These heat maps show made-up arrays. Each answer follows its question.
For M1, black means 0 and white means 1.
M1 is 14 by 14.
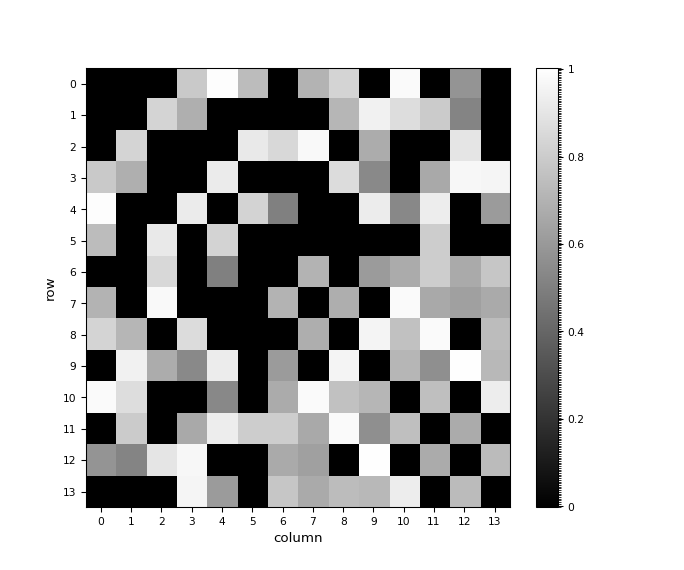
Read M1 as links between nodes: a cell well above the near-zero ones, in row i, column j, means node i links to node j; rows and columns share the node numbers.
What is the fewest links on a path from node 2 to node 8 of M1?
2
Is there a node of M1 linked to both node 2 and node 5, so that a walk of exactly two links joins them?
no
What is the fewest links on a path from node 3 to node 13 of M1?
1
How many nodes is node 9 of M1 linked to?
10
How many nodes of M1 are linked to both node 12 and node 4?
6
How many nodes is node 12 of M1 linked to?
9
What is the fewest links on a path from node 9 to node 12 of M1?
1
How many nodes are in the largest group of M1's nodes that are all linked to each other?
5
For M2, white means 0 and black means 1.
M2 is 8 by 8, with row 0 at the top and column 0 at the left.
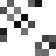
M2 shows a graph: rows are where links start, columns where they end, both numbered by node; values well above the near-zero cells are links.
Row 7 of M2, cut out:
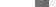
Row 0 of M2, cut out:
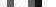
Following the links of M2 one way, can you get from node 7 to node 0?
yes
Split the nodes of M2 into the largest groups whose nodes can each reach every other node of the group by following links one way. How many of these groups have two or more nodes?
1
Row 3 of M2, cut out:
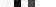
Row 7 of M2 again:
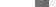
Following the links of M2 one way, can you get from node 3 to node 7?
yes
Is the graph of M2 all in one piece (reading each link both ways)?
yes
